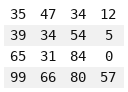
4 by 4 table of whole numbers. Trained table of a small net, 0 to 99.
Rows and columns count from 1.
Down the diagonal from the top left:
35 34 84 57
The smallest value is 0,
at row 3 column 4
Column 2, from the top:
47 34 31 66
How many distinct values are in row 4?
4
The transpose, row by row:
35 39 65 99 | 47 34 31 66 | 34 54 84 80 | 12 5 0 57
